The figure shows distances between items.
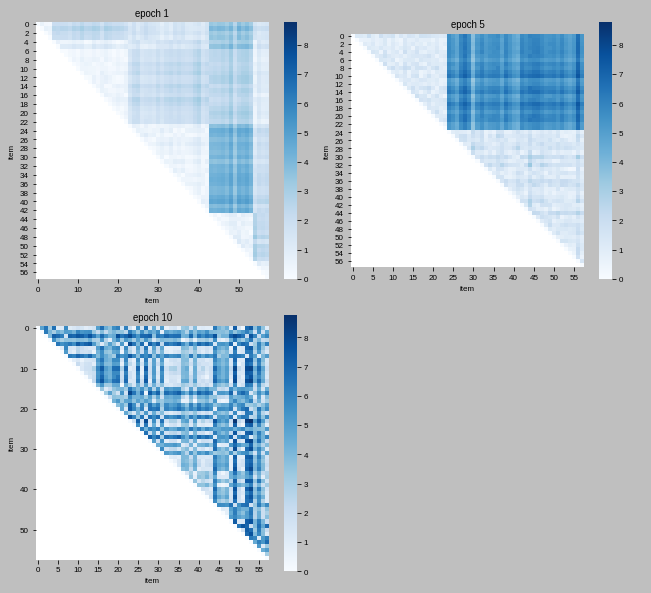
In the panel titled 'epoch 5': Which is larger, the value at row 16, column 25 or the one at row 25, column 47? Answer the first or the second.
the first
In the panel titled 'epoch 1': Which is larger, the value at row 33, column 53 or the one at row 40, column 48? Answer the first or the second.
the second
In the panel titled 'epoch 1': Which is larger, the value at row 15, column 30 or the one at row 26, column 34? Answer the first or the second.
the first
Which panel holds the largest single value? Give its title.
epoch 10
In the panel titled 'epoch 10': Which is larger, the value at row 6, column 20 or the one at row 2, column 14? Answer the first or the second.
the second
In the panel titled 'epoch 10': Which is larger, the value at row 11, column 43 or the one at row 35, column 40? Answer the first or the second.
the first
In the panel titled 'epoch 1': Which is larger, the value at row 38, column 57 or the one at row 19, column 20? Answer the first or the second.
the first
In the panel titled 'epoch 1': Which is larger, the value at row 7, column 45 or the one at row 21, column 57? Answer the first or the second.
the first
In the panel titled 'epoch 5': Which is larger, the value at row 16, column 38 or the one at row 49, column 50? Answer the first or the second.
the first
